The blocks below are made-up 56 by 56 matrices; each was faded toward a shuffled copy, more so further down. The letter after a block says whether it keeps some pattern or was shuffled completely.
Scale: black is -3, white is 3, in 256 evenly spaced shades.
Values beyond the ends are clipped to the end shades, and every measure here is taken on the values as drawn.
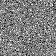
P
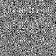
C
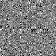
C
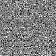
C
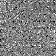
C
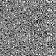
C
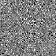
C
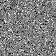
P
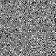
C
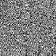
C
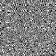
C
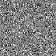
C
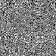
C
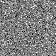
P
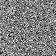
P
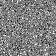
P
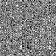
C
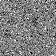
P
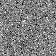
P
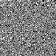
C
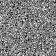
P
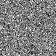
P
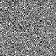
C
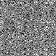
C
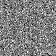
P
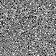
P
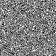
P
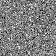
P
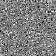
C
